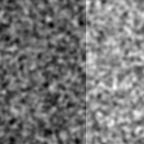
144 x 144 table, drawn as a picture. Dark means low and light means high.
Seam: vertical, 60% of the way across, the right part higher. Grain: blotchy. Histogram: bell-shaped.
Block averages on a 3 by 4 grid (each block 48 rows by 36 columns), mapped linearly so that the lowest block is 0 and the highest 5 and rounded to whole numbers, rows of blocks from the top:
0 0 3 5
1 0 3 5
0 0 3 5
